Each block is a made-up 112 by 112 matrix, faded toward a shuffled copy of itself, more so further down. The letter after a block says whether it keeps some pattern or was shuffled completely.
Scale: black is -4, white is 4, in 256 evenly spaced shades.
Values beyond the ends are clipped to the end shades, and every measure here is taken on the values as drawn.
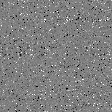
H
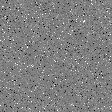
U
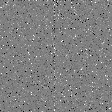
H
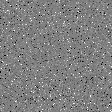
U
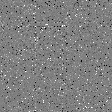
H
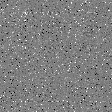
H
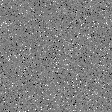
U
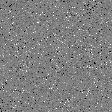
H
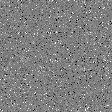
H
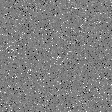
U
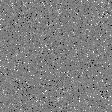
U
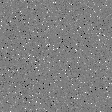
U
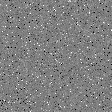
U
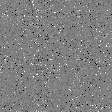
H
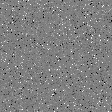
U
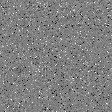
H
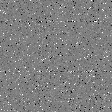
H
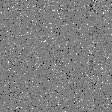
H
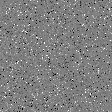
U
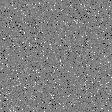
H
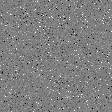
U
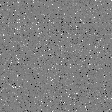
H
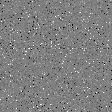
H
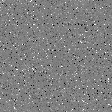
H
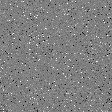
H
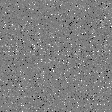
H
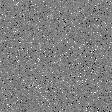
U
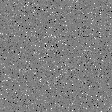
H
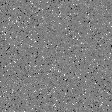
U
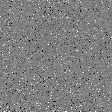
H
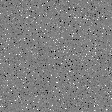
U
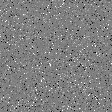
H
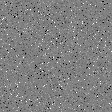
U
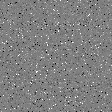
H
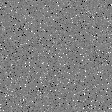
U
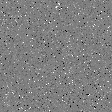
U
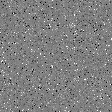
H
